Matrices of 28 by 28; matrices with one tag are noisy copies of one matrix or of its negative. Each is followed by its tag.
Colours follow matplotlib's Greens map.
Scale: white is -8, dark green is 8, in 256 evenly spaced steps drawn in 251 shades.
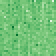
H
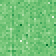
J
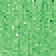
H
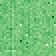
J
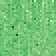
H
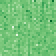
H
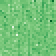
H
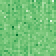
H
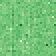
J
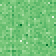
J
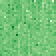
H
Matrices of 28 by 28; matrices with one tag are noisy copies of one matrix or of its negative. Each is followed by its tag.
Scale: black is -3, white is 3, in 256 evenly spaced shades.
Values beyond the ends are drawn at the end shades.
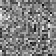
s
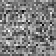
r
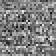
r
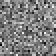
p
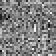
s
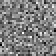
p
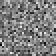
p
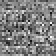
r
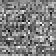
r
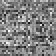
r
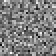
p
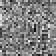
s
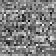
r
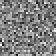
p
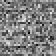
r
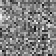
s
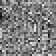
s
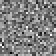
p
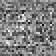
r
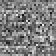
r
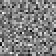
p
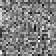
s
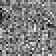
s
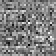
r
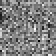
s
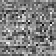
r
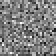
p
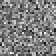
p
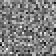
p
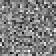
p
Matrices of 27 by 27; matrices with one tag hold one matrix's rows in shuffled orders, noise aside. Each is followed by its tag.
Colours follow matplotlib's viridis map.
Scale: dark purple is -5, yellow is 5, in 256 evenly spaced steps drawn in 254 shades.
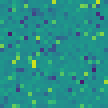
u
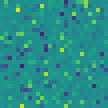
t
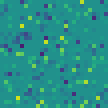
t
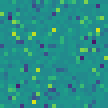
u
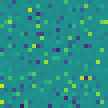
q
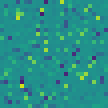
t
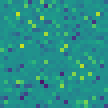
t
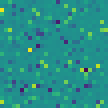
q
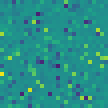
q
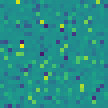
t
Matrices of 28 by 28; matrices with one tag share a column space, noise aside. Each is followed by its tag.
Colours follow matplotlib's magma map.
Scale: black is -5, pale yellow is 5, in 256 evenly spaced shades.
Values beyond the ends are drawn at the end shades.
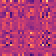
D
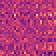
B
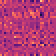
D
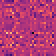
D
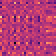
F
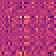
F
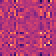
D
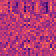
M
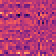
B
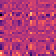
B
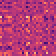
F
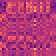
M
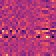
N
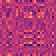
D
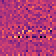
N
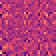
B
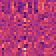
M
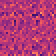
B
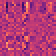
M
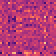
F
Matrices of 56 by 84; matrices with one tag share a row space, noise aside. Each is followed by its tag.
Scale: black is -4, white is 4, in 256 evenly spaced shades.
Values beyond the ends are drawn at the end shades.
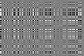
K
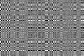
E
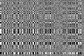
K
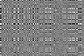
K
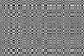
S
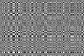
S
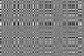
K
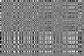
K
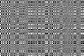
E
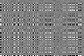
K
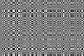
S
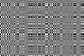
E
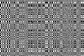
E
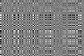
K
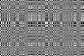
E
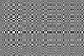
S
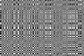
K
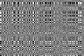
K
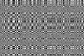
S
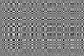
S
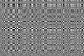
S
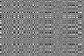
K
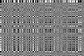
K
